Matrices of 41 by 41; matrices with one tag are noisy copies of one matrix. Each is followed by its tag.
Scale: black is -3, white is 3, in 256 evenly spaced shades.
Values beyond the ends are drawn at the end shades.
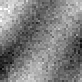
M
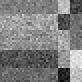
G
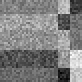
G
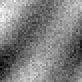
M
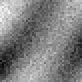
M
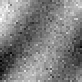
M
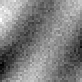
M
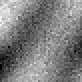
M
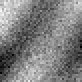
M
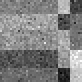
G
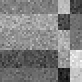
G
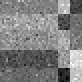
G
